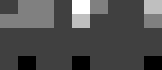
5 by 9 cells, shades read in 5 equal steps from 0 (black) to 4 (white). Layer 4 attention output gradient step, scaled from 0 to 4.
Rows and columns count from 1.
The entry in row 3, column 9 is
1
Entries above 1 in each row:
5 5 0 0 0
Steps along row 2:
same same down up down same same up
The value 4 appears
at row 1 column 5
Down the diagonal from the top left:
1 2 1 1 0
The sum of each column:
6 6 7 5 9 6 5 5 7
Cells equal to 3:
2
